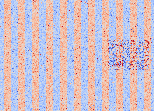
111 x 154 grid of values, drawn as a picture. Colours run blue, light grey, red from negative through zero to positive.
Odd patch: rougher, in the middle right. Roughest part: middle right. Slope: none. Stripes: upright, repeating 11 times.
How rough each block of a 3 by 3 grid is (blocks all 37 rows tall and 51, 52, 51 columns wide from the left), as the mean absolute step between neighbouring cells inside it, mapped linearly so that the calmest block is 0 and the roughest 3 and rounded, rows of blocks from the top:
0 0 0
0 0 3
0 0 0
